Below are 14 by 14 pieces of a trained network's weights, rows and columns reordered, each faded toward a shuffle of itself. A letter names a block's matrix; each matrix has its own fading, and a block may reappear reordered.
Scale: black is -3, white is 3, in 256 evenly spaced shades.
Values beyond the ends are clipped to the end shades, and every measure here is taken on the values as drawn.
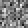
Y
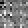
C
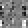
C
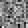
Y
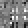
C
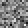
Y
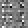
C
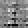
C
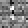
C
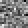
Y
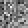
Y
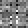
C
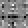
C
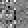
C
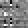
C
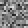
Y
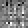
C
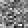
Y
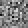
Y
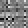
C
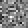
Y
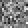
Y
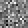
Y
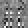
C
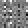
C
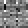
C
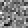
Y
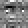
C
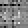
C
